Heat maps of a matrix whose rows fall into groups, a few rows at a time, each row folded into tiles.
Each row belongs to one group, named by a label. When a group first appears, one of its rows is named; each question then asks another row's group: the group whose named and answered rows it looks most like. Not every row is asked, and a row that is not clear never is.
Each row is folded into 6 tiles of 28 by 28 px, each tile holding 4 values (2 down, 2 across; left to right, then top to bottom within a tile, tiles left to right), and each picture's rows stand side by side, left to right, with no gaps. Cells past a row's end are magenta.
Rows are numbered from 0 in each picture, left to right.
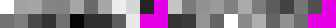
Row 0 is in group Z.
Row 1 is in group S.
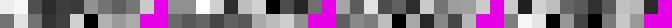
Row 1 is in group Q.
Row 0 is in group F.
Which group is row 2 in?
F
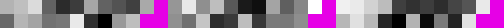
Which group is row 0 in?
F
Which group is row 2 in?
F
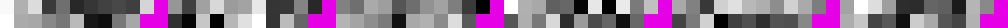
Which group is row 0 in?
F
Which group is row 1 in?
S
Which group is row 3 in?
F
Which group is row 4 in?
Z
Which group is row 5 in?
F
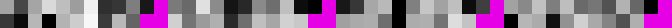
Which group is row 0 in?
S
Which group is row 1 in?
Q
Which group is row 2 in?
Q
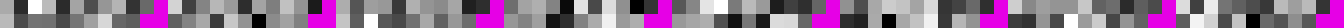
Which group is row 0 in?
Q
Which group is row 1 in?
Z
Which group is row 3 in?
Q
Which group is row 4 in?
Q
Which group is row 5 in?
S
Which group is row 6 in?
S
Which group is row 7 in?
Z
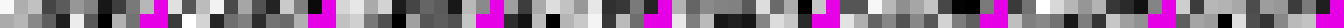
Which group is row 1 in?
Z
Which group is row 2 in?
F
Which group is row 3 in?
S
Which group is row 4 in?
Q
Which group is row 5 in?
Q
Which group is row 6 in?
Q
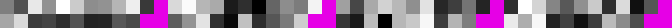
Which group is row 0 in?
Z
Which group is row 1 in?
F
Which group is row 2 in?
S
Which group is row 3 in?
Q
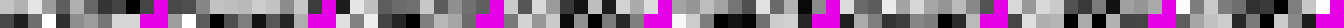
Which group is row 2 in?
Q
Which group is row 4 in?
Q
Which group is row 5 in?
Z
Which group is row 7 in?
F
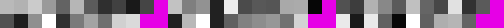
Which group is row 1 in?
Z
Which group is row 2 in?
Q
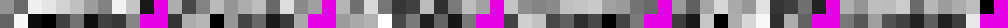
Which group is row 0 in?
Z
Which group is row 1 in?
Z
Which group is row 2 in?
F
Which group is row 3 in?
Z
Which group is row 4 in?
S
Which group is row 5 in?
Z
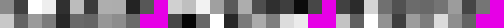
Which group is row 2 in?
Q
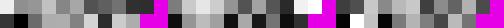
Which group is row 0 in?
S
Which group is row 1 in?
F
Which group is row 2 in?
Z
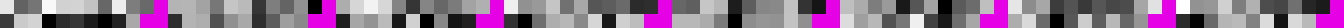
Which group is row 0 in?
Z
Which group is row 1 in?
Z
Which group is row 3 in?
S
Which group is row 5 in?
F
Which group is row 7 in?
S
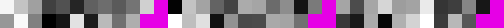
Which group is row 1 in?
Q
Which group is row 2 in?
S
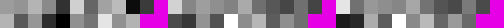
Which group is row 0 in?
Q
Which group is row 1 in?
S
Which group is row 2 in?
S
